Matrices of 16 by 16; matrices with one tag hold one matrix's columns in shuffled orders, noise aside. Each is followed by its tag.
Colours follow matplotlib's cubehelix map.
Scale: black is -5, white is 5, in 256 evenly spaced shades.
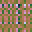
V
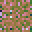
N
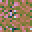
N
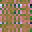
V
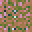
N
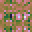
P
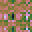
P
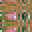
P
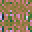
P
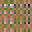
V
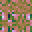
P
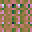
V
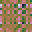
V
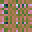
V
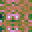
P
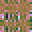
P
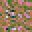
N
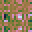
P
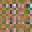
V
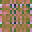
V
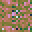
N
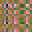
V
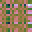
V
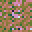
N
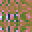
P
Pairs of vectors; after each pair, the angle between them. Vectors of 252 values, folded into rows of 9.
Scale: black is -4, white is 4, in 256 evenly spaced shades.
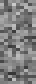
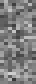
nearly opposite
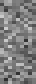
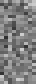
orthogonal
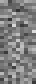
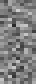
nearly opposite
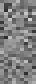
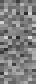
partly opposed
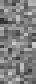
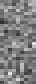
nearly parallel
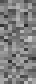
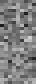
nearly parallel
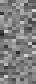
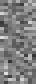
partly opposed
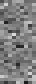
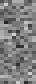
nearly parallel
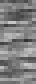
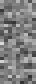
partly opposed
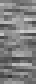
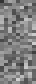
orthogonal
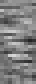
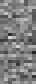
partly aligned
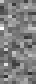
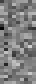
nearly opposite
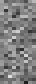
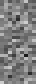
partly opposed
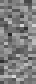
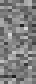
nearly opposite
